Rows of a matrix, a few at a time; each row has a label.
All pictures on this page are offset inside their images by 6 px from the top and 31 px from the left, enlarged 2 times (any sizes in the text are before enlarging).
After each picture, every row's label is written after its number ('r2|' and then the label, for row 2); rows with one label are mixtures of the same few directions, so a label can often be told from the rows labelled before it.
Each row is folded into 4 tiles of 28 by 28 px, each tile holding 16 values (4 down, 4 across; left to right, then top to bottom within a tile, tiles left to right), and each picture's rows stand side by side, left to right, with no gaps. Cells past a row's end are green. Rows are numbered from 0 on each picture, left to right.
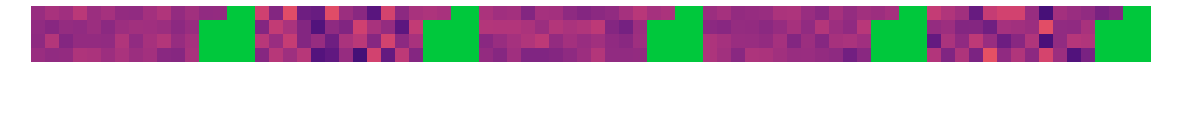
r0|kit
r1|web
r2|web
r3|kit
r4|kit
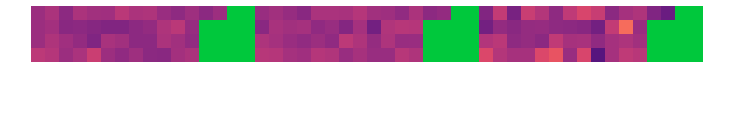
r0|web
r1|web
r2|web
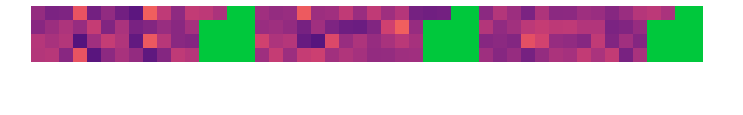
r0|kit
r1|web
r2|web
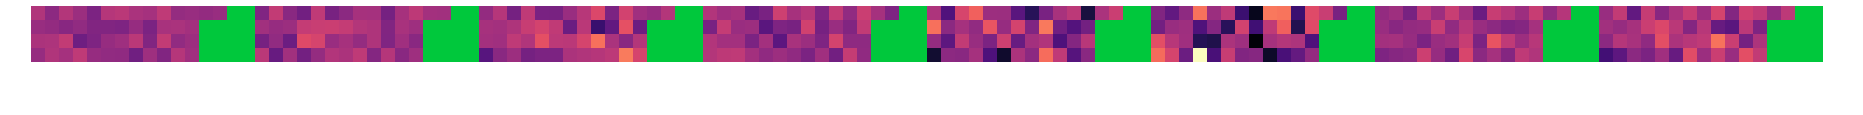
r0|web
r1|web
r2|kit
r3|web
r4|web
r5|kit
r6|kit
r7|kit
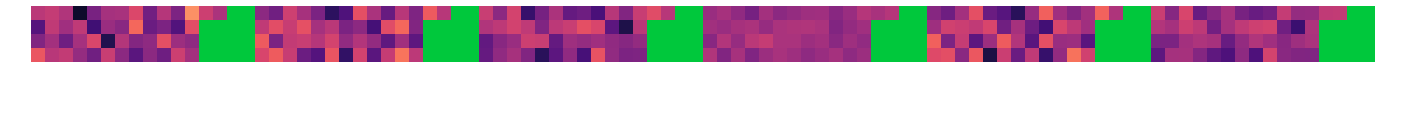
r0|web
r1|kit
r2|web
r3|web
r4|kit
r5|web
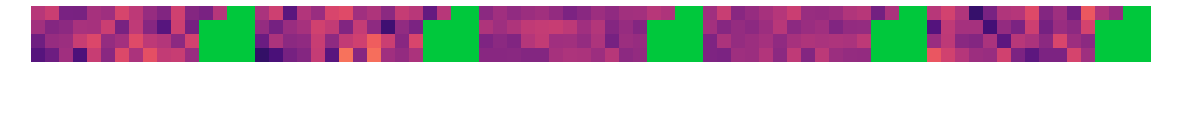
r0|kit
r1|kit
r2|web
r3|kit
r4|web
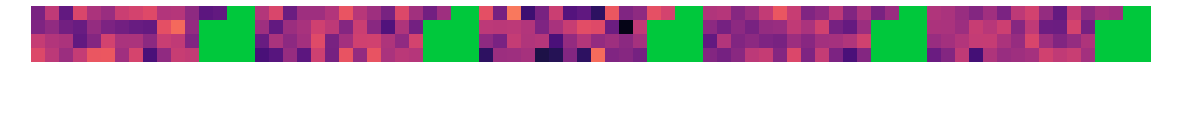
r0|web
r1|kit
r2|web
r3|kit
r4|kit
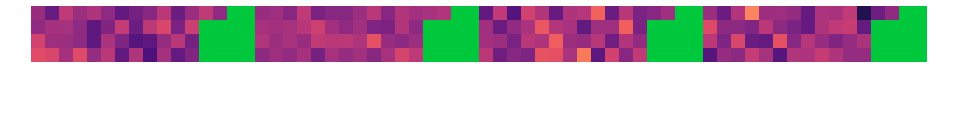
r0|kit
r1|kit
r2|web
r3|web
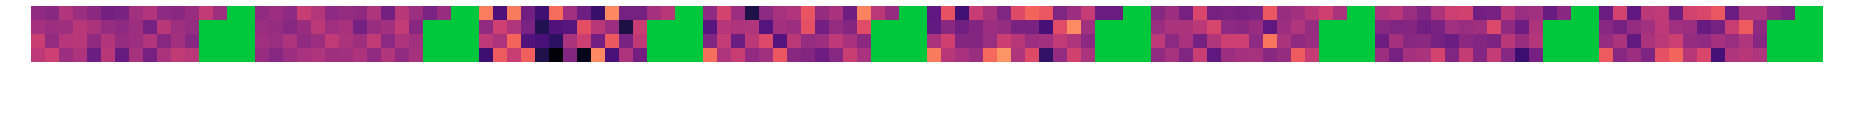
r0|kit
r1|web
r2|web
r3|web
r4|web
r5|kit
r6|kit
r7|web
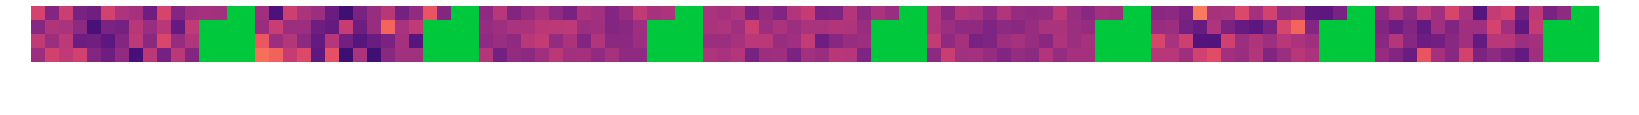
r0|web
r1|kit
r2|web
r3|kit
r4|web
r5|web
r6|kit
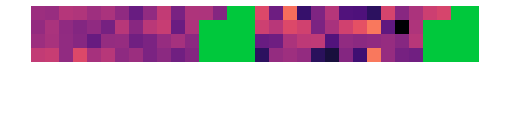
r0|kit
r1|web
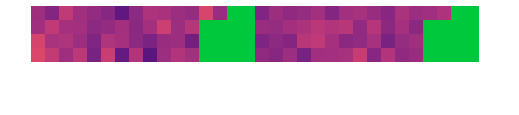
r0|kit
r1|web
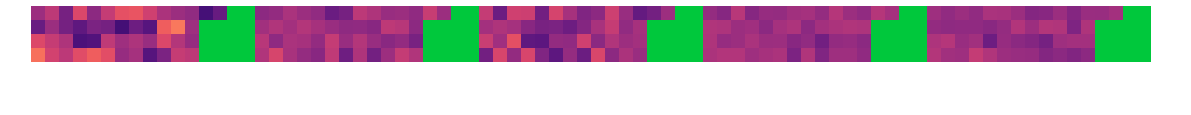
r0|web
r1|kit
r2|web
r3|kit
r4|kit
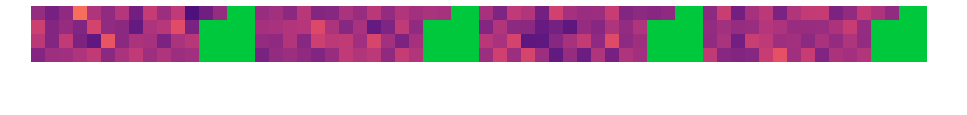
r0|web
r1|kit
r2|web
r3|web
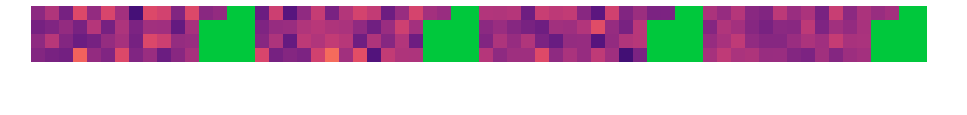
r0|kit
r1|web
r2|kit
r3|web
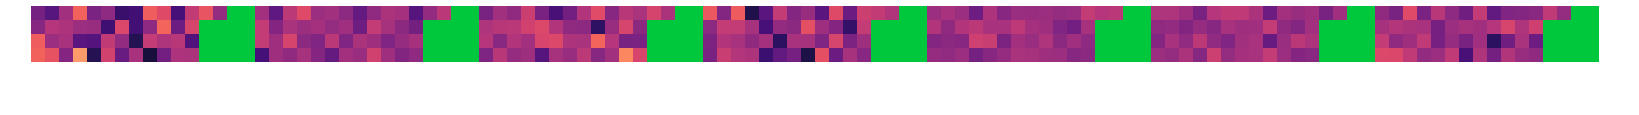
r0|kit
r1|web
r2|kit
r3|web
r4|web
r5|kit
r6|kit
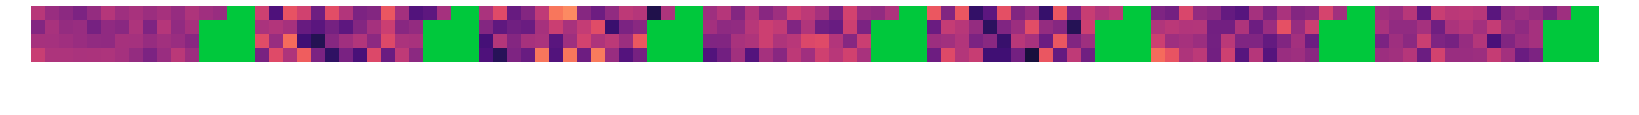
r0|web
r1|web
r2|kit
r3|kit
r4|web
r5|kit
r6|kit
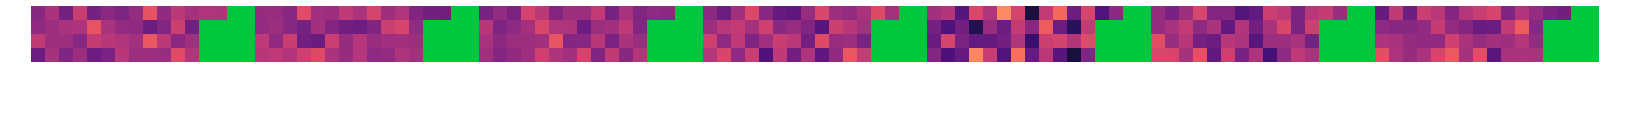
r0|kit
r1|web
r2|web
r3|kit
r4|kit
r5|kit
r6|web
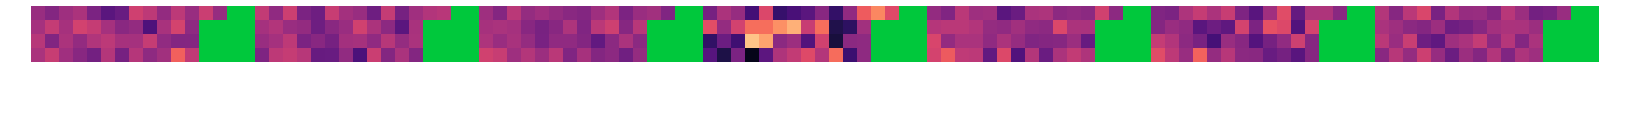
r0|kit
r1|web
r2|kit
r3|web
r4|kit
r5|kit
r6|web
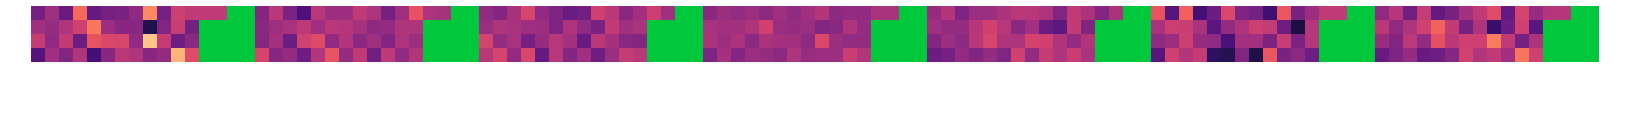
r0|kit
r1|web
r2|kit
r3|kit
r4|kit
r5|web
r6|kit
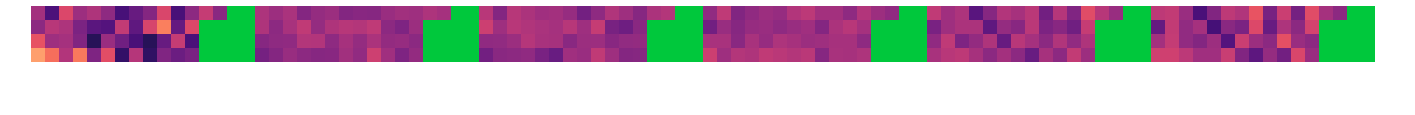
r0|kit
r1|web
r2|web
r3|web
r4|web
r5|web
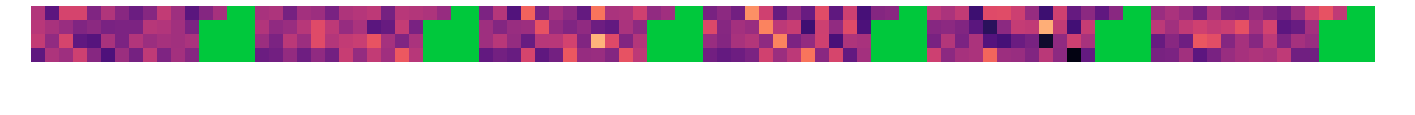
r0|web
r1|kit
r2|kit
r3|web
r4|kit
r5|web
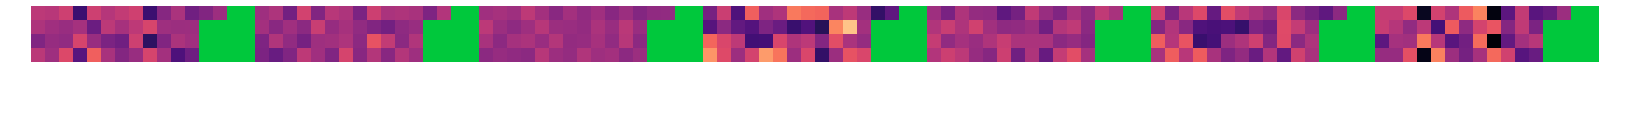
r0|kit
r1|kit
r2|web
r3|web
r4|kit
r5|web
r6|kit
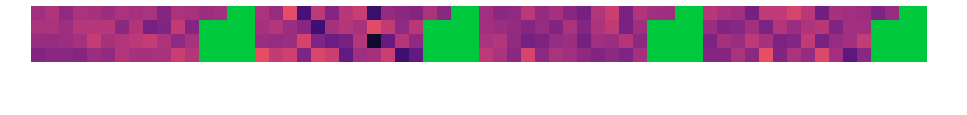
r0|kit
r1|kit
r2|kit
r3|kit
